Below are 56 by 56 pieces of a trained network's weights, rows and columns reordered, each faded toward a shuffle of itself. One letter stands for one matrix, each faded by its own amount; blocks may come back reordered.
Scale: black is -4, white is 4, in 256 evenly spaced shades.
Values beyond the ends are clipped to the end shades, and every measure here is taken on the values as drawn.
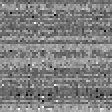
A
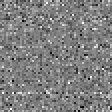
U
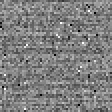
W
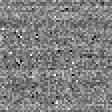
W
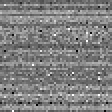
A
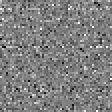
U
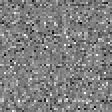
U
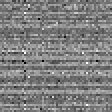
A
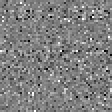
U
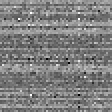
A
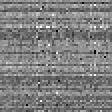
A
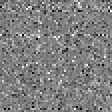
U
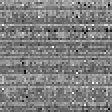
A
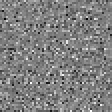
U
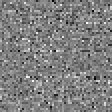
U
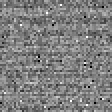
W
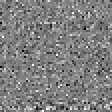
U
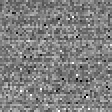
W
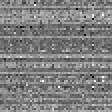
A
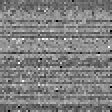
A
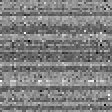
A
